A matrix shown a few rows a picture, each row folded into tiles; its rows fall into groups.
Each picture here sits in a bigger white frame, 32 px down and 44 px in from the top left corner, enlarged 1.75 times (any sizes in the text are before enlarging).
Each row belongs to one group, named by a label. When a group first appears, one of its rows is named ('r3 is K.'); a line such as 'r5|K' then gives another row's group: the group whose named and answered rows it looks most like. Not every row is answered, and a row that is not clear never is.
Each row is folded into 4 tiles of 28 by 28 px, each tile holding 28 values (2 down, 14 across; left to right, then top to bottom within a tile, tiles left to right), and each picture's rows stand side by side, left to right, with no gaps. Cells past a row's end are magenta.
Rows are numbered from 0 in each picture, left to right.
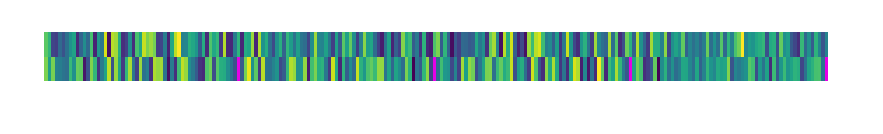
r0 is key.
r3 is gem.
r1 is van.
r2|key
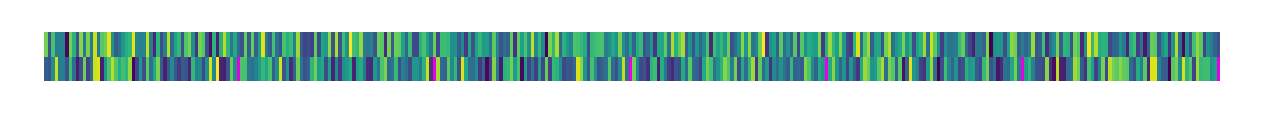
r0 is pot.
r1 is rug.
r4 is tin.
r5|gem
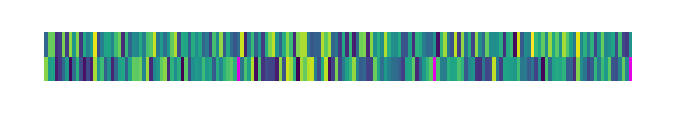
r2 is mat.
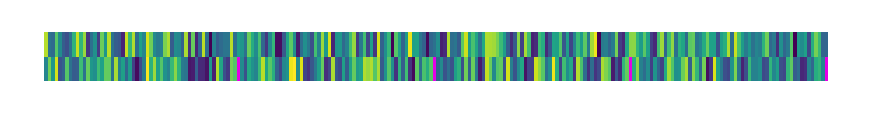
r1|van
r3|tin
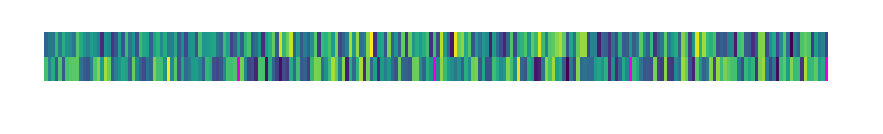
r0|van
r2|mat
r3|gem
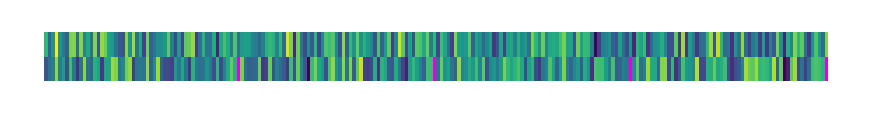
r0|pot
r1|rug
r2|mat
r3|van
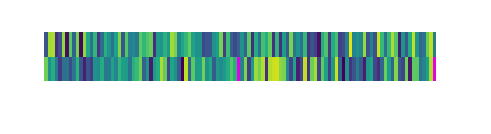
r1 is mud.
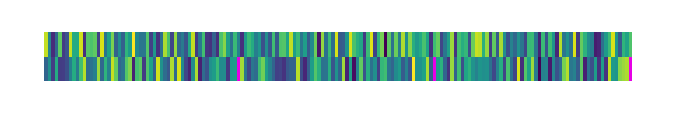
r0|pot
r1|rug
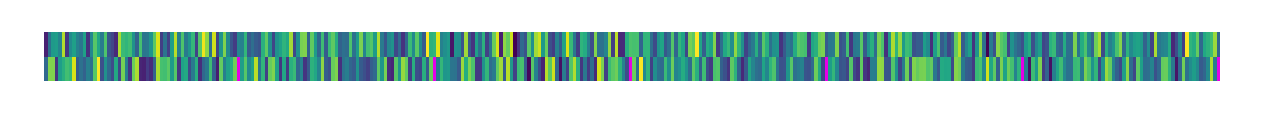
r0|van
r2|key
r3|tin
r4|gem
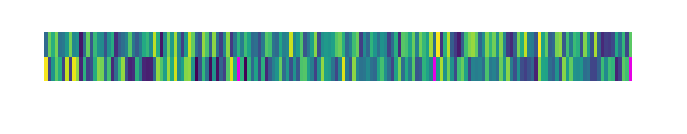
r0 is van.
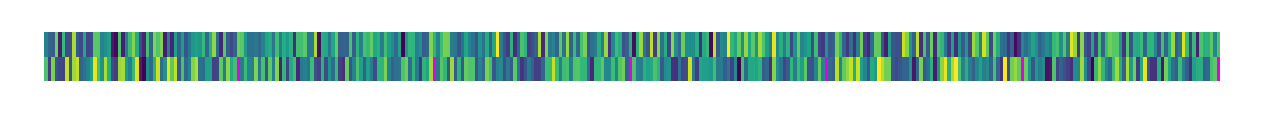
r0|van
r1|mud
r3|mat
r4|van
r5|rug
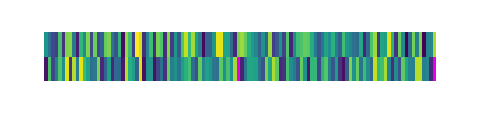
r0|mud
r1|key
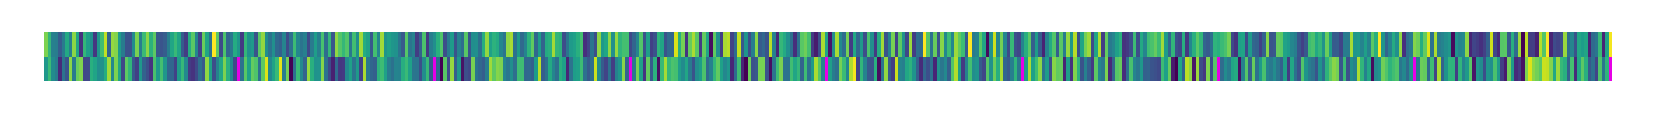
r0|key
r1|mat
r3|mud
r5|mud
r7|van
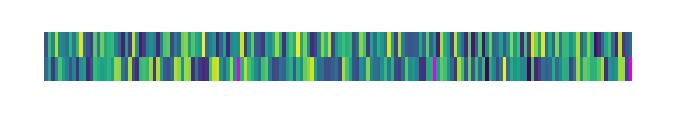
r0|pot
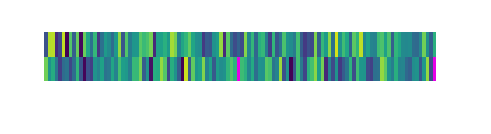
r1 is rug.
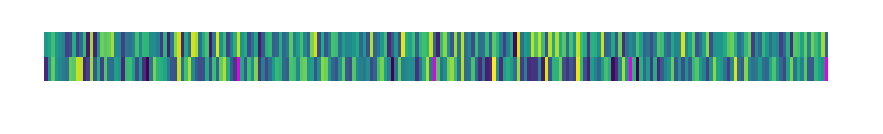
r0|key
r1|tin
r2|mat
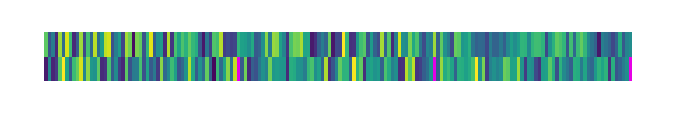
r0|mud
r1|pot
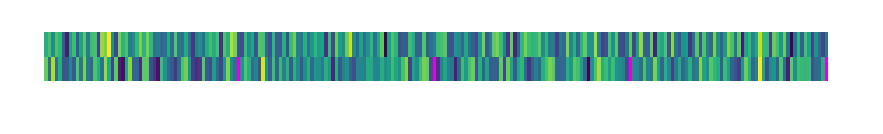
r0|tin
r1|gem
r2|key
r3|mat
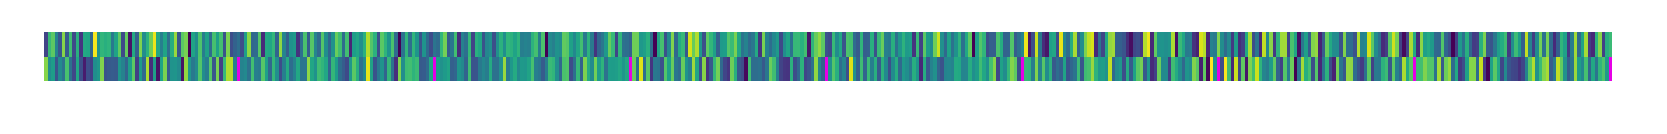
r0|gem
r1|mat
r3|tin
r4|gem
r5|pot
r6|mud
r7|van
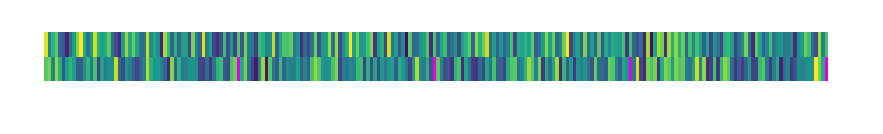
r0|pot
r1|rug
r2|rug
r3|mud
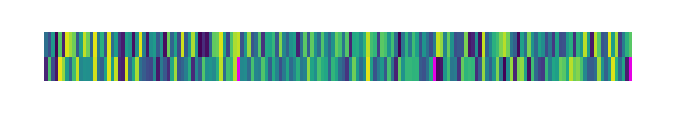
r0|mud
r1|mat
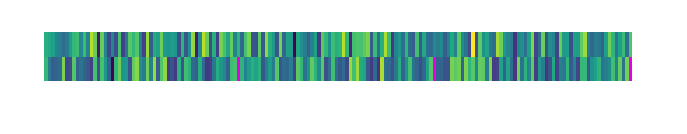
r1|mat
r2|mud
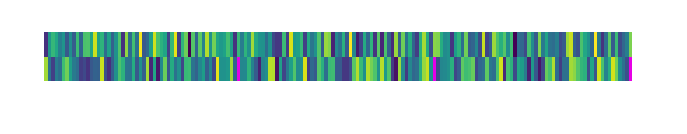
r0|rug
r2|key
